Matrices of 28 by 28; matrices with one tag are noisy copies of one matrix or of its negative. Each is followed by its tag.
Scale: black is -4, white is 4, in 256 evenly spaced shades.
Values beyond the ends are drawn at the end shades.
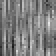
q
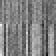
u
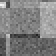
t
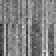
u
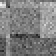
t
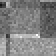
t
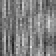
q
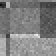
t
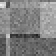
t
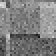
t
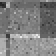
t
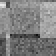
t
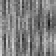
q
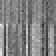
u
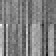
u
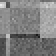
t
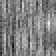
q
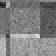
t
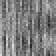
q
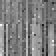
u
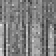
u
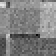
t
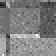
t
